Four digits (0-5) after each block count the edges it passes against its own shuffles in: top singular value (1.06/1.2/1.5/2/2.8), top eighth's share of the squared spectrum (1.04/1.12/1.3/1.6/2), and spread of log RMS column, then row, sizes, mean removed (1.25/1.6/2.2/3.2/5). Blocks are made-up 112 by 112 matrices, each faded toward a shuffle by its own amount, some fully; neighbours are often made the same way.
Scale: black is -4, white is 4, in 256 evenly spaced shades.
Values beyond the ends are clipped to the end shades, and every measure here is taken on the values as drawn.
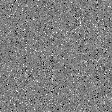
1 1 2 0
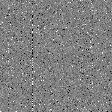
3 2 2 0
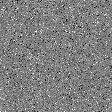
0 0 0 0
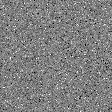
2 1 0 0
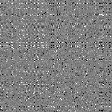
5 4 3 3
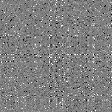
4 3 2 2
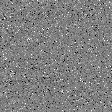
2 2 0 0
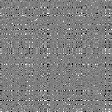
5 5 3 3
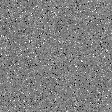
0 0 0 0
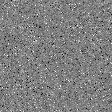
0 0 0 0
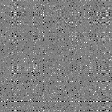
5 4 2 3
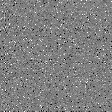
3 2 1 1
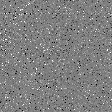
3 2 1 1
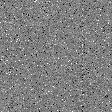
1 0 0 0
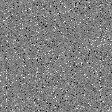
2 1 1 0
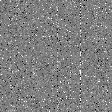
2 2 2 0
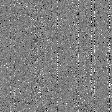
3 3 3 0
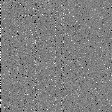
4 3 2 0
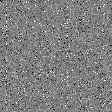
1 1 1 0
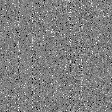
2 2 3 0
